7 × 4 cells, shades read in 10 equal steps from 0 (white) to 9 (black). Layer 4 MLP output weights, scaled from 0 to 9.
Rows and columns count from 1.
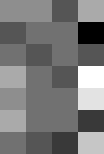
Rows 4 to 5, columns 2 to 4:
5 6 0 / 5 5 1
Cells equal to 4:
3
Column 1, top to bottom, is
4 6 5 3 4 3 5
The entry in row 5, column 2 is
5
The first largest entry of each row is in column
3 4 2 3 2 4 3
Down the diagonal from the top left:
4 5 5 0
